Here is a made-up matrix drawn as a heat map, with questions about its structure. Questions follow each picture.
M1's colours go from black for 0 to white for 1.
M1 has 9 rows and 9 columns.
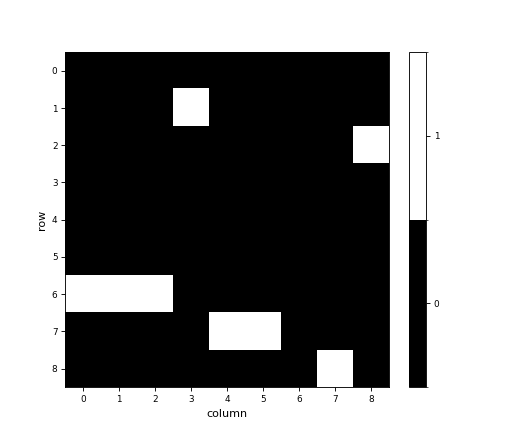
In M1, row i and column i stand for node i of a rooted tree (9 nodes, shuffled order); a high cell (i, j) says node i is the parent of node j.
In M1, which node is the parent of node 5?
7
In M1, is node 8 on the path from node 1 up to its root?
no
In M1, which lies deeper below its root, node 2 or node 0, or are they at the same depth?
the same depth
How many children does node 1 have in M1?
1
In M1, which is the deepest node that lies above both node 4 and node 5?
7
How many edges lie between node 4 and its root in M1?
4
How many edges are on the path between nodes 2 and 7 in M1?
2
